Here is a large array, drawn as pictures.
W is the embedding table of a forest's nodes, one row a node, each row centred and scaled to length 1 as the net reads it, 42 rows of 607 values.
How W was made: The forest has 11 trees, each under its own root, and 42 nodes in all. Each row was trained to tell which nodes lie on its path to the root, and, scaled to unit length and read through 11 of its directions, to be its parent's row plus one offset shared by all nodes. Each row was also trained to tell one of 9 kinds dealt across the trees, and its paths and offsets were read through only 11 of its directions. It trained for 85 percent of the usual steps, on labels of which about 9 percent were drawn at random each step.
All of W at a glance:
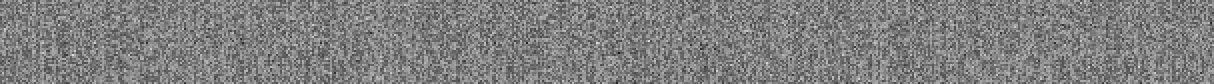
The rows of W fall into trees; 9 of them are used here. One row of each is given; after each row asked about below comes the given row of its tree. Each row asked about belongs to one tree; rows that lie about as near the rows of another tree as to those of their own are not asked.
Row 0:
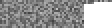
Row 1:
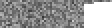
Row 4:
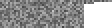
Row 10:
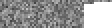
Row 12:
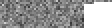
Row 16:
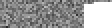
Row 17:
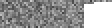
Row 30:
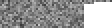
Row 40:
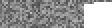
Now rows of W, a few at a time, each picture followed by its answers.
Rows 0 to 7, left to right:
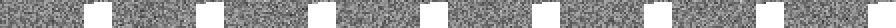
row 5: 0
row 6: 0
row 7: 12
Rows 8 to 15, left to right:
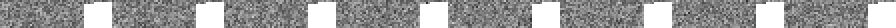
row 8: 4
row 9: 40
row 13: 4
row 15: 10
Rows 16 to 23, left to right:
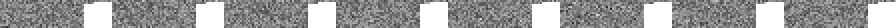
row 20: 4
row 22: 17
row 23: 10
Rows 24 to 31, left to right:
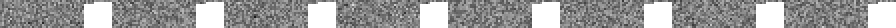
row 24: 12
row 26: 1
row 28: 40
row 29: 0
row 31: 30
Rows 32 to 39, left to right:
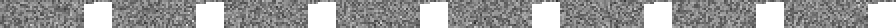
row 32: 10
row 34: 17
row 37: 12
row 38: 40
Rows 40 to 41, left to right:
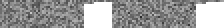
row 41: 12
